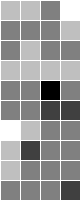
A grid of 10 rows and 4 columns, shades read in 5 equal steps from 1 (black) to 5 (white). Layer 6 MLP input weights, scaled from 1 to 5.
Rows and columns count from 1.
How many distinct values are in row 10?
2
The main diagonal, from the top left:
4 3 3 4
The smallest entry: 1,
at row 5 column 3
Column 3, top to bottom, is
3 3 3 4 1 2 3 3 3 3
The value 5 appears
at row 1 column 4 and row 7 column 1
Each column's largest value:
5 4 4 5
